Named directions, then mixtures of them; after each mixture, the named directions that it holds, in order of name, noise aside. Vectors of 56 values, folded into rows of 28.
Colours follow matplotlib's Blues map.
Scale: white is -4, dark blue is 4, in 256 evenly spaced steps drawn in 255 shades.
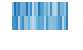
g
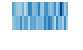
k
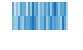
g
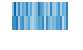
g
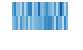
g, k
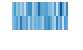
g, k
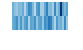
k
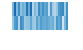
g, k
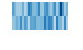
k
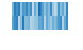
g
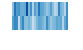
g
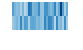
k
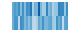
g, k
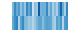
g, k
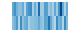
g, k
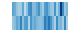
k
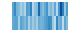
g, k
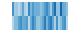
g, k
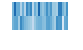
g, k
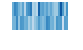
g, k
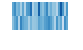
g, k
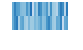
g, k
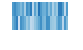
g, k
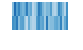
g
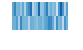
g, k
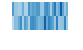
g, k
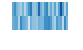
g, k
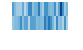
k
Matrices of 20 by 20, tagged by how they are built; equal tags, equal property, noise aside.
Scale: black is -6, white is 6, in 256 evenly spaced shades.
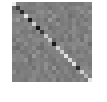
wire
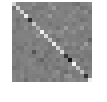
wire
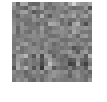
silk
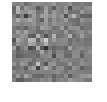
silk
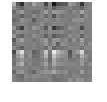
silk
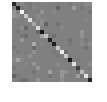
wire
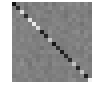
wire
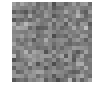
silk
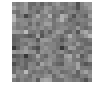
silk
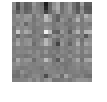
silk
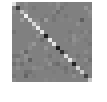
wire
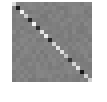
wire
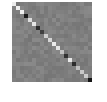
wire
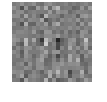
silk
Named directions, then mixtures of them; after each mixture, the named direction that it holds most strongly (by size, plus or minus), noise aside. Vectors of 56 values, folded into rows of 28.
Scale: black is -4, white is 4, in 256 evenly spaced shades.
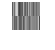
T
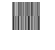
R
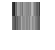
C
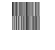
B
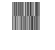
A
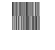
B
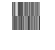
T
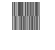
A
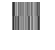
R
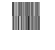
R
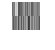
R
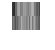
C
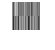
R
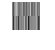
R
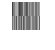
T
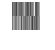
A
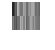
C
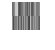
R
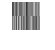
B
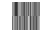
R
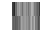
C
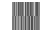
A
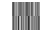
R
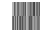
B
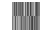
A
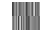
B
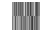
A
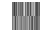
A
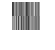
B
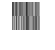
B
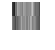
C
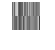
T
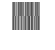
R
